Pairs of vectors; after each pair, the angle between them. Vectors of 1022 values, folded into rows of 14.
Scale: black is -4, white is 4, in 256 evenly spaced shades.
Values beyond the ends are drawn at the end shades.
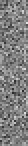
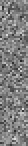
orthogonal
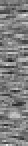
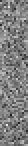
orthogonal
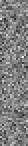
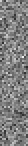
nearly parallel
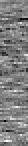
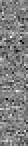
partly aligned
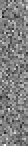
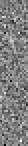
partly opposed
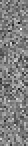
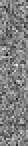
orthogonal
